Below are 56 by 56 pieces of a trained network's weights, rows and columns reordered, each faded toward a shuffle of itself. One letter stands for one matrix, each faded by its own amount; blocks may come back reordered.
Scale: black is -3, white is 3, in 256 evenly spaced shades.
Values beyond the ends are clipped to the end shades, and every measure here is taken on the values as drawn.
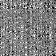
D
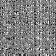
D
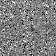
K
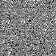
K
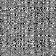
D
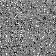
K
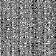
D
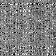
D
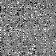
K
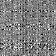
D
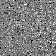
K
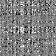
D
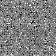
K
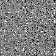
K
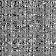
D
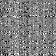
D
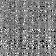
D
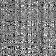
D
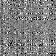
D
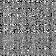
D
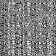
D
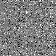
K
